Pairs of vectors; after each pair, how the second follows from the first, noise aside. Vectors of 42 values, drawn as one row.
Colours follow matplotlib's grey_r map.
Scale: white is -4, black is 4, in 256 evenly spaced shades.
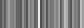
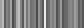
reversed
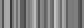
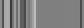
partly zeroed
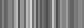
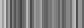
wrapped around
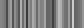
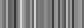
wrapped around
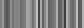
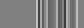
partly zeroed
